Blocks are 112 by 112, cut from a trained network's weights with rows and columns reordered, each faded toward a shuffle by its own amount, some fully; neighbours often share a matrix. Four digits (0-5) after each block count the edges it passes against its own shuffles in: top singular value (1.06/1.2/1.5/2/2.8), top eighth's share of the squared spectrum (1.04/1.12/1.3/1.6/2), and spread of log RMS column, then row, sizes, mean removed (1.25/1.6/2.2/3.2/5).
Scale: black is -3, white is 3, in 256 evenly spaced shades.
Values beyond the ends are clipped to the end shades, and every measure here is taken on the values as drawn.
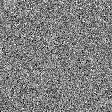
2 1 0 0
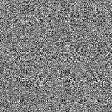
4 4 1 3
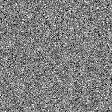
3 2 0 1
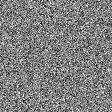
0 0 0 0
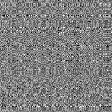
5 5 1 3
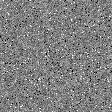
1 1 0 0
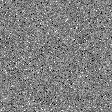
1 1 0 0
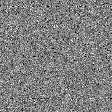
3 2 0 2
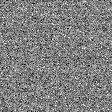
1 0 0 0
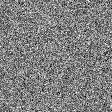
2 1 0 0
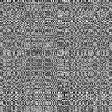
5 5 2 3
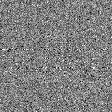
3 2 0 1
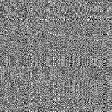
4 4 1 3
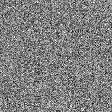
3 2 0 1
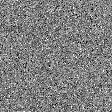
1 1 0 0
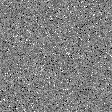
0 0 0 0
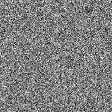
3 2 0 1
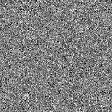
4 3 2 1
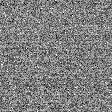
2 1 0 0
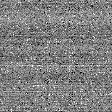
3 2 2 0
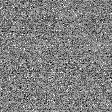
2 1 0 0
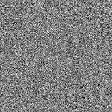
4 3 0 2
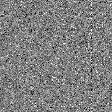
3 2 1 0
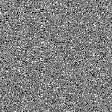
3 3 1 2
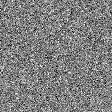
2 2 0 0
